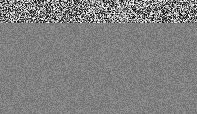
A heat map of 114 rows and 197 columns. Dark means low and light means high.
Seam: horizontal, 20% of the way down, the bottom part calmer. Histogram: heavy tails on both sides. Slope: none. Average level on the scale: 50%. Mirror symmetry: none.
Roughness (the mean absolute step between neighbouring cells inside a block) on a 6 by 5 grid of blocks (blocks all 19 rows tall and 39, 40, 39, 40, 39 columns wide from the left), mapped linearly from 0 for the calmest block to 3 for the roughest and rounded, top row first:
33333 | 11111 | 00000 | 00000 | 00000 | 00000
